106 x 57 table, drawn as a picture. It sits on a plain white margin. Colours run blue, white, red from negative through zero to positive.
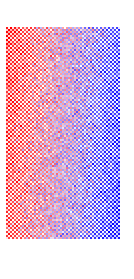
Overall the values sit about 50% of the way up the scale. The field is checkered. The field climbs toward the left. No single row or column stands out from its neighbours.
